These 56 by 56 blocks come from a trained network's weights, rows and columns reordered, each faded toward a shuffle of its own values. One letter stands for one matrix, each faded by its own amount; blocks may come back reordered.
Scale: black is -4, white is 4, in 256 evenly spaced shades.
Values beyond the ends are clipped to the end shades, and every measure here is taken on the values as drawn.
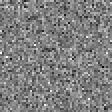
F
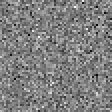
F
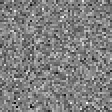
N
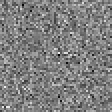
N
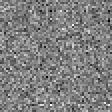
N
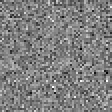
N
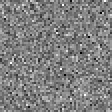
F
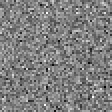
N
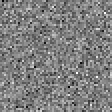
F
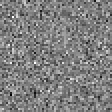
N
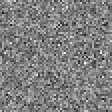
N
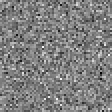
N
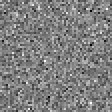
F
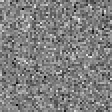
F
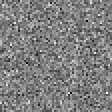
F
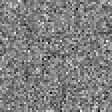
F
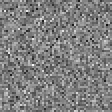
N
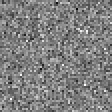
F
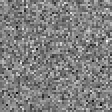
F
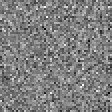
N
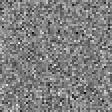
F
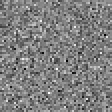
F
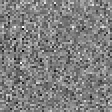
N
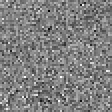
F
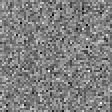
F
